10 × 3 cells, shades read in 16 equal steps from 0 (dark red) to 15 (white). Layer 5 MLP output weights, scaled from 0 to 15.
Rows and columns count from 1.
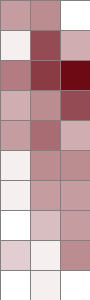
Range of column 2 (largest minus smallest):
11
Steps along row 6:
down same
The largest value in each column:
15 14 15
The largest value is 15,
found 4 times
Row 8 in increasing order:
9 11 15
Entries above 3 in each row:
3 3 1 3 3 3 3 3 3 3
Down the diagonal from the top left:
9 4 0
